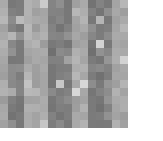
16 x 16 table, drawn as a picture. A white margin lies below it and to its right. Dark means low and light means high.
On average the colour sits 60% of the way up the scale. Upright stripes repeat 3 times across the table. No overall slope runs across the table. The bottom right is the smoothest part.
